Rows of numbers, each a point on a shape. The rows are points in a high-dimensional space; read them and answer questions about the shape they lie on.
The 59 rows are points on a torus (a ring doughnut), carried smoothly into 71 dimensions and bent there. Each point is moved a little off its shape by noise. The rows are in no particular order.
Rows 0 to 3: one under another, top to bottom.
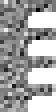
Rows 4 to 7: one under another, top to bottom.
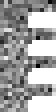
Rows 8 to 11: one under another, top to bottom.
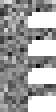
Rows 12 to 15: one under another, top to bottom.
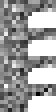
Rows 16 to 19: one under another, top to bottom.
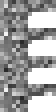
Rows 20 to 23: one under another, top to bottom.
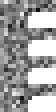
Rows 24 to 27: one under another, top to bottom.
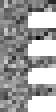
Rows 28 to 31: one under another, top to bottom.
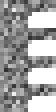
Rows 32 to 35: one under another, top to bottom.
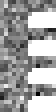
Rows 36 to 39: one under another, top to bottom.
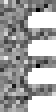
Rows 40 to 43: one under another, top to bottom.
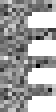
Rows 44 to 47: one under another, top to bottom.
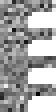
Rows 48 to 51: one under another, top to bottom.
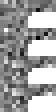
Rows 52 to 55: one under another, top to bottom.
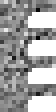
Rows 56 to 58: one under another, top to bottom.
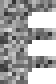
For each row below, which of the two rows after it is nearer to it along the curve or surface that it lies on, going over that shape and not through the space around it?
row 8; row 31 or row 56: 56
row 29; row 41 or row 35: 41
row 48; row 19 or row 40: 40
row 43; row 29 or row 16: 16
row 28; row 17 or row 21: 21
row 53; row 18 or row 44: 18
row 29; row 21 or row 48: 48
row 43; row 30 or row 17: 30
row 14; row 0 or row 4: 4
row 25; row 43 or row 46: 46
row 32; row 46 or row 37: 37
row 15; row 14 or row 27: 27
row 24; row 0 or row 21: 0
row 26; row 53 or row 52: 52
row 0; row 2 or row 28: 2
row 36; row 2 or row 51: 2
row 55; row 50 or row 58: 58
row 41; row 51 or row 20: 20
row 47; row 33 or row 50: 33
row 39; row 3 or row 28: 3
